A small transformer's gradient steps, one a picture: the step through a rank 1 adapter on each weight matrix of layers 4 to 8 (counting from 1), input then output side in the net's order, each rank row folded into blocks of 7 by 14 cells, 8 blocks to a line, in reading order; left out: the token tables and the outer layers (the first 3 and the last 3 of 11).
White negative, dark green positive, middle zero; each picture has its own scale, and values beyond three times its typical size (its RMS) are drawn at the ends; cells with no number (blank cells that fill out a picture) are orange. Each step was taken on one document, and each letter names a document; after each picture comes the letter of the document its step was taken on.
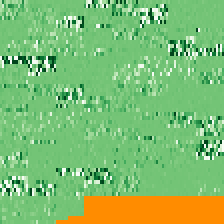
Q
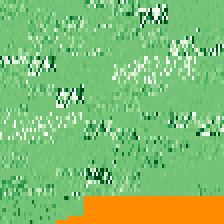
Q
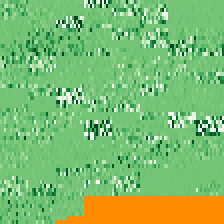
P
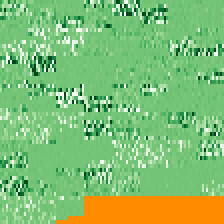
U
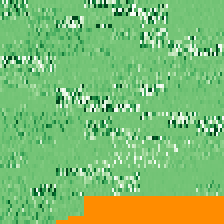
P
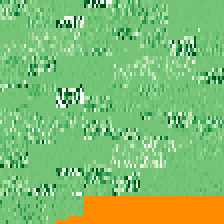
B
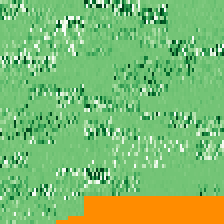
Q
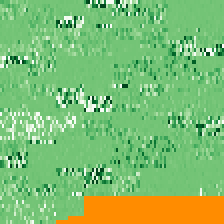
B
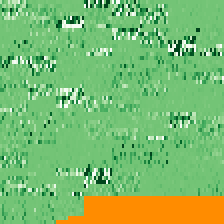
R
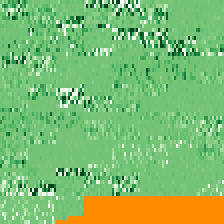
R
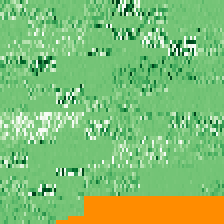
U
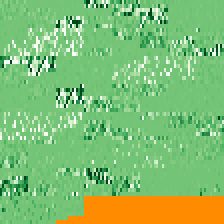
Q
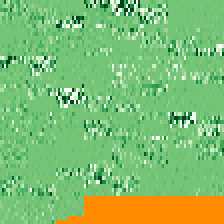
R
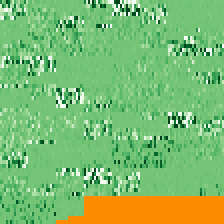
B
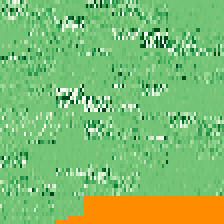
R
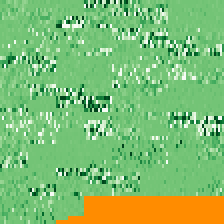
R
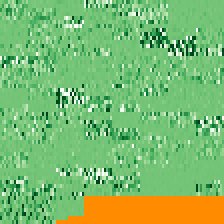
P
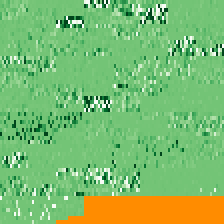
Q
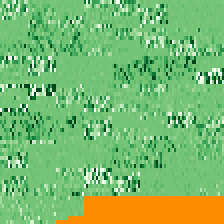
B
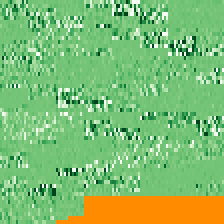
P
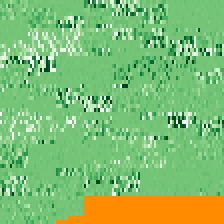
B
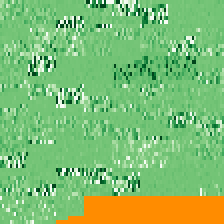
B
